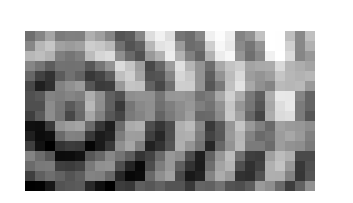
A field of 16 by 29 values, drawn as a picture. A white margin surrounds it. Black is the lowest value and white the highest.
Ninth with the highest average: top right. Rings: centred on the middle left. Average level on the scale: 50%. Slope: up to the top right. Histogram: bell-shaped. Ninth with the lowest average: bottom left.
